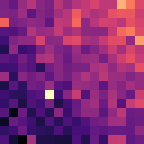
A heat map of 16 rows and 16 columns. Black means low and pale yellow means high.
The top right is the ninth with the highest average. Values rise toward the top right. The bottom left is the ninth with the lowest average. Neither half mirrors the other.
